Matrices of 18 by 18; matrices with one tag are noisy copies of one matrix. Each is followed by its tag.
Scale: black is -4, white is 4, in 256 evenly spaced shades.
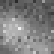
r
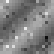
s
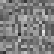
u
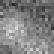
r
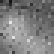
r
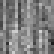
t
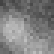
r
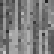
t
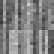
t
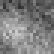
r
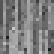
t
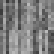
t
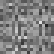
u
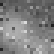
r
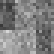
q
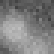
r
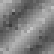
s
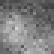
r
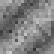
s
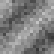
s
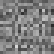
u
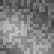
r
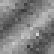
s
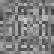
u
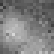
r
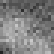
r
